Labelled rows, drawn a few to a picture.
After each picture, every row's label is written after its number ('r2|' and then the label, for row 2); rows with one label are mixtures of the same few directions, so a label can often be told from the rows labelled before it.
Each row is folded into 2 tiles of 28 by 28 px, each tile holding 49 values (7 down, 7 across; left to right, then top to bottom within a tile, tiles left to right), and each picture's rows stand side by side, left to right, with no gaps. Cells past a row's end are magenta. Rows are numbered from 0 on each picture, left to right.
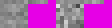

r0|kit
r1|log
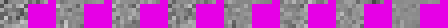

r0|log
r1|log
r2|log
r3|log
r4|log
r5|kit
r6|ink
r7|log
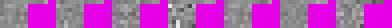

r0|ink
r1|log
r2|kit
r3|log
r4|ink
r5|ink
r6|ink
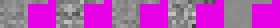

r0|kit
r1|kit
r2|kit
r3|ink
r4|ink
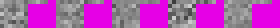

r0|kit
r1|kit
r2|log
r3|log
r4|log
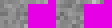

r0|ink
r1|ink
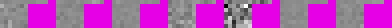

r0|log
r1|ink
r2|log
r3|kit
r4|log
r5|kit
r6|ink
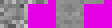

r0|kit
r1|kit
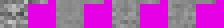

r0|kit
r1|kit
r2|kit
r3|ink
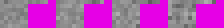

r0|log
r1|ink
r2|ink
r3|ink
